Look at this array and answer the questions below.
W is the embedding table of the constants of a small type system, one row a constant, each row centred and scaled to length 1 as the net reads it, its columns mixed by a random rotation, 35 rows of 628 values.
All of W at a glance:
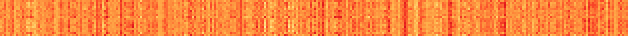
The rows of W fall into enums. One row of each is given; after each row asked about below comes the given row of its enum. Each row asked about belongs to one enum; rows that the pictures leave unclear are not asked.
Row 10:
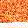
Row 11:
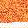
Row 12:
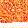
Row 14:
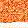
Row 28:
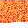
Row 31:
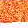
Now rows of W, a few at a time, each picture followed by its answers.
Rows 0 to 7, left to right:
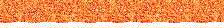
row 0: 31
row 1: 11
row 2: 10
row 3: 12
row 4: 31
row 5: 10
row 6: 12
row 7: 31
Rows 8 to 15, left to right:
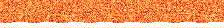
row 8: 14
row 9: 28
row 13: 11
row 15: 10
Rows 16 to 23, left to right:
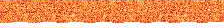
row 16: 11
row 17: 11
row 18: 10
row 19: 28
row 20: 12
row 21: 28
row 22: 10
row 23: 12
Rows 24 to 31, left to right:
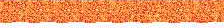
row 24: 14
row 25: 12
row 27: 12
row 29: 10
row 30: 12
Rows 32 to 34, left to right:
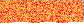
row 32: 11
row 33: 14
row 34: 10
